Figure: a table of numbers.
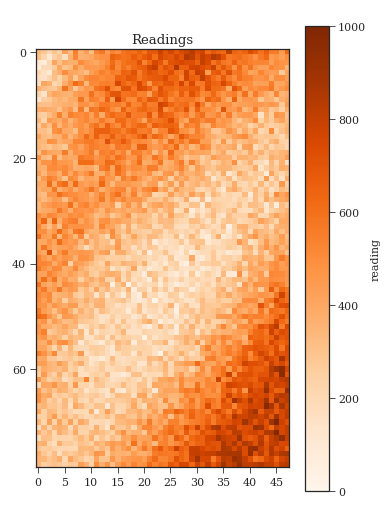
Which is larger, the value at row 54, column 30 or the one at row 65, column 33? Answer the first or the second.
the second
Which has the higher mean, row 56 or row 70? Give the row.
70
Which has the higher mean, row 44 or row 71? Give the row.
71
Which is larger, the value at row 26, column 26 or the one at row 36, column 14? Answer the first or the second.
the first
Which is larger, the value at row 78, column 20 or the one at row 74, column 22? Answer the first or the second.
the first
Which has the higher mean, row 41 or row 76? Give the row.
76
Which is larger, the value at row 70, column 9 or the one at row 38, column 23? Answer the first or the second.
the first
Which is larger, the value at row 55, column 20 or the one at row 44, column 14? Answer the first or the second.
the first
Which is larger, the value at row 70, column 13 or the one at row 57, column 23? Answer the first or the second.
the first
